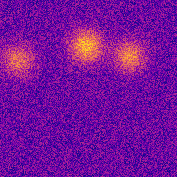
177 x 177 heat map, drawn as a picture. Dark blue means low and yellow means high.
Bumps: three. Ninth with the highest average: top middle. Mirror symmetry: none. Odd rows or columns: none.
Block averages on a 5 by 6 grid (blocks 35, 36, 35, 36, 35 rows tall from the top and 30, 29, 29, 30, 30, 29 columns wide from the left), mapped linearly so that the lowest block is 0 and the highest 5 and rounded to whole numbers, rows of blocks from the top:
001100 / 414450 / 100010 / 000000 / 000000
